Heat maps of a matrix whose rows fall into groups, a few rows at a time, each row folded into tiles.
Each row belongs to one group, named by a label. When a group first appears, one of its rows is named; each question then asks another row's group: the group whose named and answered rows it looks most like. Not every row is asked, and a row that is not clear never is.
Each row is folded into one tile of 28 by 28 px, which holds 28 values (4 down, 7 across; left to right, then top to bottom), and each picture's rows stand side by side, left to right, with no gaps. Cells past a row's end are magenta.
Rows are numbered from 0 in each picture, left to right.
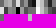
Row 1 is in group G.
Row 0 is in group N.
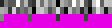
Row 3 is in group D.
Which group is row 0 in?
N
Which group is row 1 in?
D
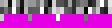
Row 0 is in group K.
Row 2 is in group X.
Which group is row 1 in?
K
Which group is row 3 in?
K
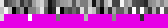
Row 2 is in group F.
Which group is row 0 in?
X
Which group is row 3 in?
X
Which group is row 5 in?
N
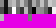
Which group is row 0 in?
D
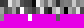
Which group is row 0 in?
N
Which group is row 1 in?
D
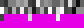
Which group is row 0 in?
N
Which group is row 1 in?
N
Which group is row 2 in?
X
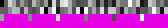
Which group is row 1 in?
K
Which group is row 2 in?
G
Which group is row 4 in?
N
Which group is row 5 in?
D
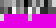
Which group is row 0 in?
G
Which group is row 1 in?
X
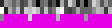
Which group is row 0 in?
F
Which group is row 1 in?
X
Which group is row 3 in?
D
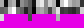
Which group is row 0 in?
G
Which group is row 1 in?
D
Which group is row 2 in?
F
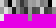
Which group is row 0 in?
X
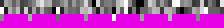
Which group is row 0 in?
F
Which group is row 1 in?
G
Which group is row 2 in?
F
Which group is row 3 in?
X
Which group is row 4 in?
G
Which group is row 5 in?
D
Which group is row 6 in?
F
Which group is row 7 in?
X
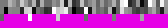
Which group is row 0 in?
D
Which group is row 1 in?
F
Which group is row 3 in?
F
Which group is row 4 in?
G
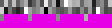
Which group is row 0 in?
F
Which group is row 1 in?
N
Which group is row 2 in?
D
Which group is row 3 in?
K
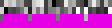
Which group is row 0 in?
F
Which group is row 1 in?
G
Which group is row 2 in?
N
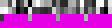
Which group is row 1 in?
F
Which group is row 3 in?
K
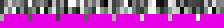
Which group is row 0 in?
G
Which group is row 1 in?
K
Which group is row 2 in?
K
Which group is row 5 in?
G
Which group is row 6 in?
X
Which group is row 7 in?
N
